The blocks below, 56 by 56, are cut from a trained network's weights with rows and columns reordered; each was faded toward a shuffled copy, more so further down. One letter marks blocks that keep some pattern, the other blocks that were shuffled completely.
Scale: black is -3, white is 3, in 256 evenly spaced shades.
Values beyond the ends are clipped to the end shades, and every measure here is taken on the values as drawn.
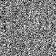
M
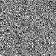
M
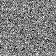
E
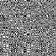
M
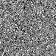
E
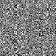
M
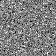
E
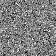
E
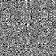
M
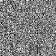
M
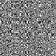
M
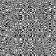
M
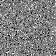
E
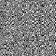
M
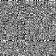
M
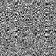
M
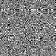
M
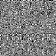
M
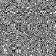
M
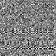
M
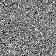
E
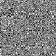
M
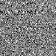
M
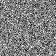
E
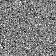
E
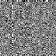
M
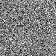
E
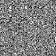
M
